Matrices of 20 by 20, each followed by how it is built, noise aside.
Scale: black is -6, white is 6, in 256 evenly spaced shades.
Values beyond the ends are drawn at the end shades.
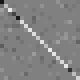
diagonal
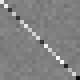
diagonal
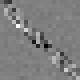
banded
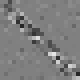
banded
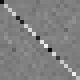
diagonal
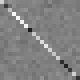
diagonal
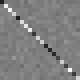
diagonal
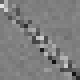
banded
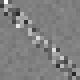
banded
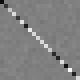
diagonal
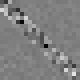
banded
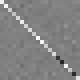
diagonal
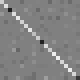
diagonal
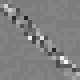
banded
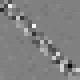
banded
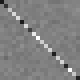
diagonal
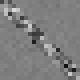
banded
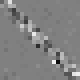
banded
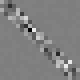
banded
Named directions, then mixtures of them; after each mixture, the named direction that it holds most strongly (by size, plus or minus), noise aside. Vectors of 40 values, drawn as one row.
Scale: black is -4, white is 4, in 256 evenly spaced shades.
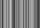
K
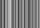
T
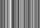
T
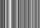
T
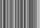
K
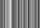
T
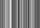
K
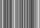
K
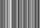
T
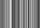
K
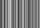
T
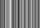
T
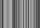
K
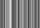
T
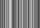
K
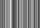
K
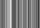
K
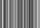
K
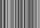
T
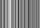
T
